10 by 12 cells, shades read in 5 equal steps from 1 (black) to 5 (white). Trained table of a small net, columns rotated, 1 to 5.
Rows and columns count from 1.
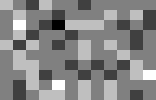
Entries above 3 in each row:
2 3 4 1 4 3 3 3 4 4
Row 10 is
3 2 3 4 4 3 4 3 4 3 2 3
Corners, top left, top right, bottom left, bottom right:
4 3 3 3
